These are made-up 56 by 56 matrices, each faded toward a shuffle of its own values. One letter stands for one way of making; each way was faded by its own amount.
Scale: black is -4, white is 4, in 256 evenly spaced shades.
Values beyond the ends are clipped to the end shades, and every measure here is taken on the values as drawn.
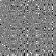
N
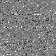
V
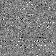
V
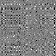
N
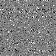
V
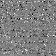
V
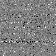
V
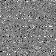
V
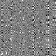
N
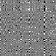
N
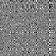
N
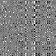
N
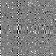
N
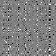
N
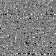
V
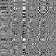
N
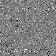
V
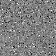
V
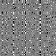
N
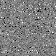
V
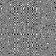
N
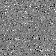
V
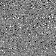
V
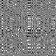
N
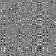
N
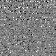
V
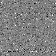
V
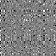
N
